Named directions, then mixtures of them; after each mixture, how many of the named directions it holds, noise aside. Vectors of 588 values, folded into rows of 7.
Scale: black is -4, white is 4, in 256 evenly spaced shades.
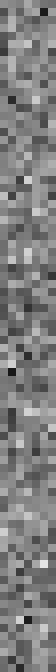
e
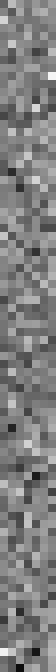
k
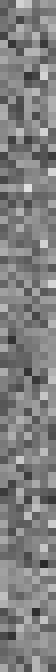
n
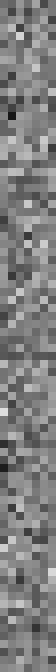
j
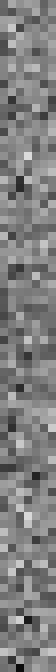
three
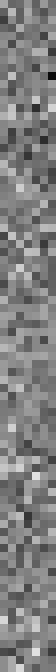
two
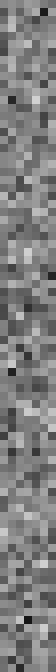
one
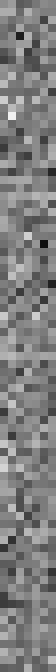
two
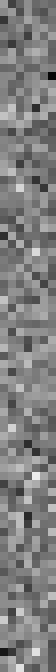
one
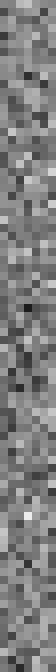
three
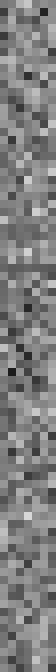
two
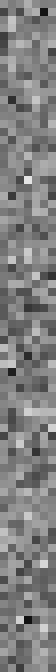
one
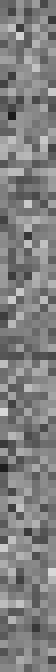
one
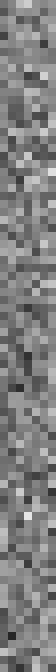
three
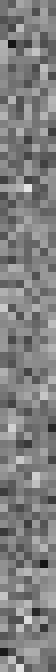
three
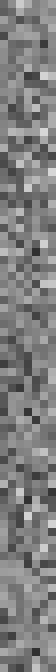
two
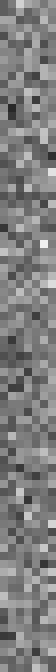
three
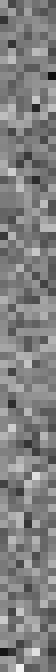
one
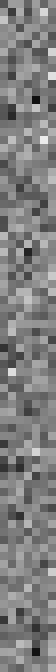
three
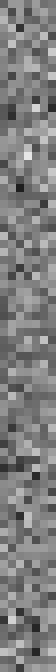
two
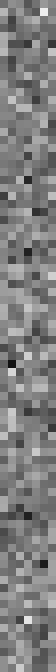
one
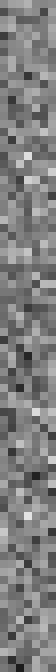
three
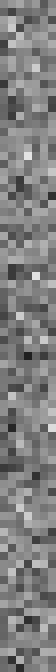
three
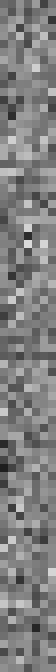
one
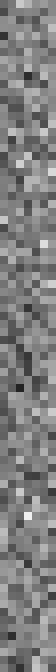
three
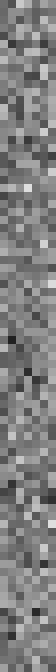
one
